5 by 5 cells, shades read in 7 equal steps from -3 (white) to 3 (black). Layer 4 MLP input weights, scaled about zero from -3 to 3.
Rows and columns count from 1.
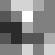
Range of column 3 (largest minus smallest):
4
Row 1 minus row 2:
-1 -2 1 -1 0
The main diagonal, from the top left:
0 0 -1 1 -2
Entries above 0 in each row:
0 1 2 4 0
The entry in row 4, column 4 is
1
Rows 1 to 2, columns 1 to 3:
0 -2 -2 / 1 0 -3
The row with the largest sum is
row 4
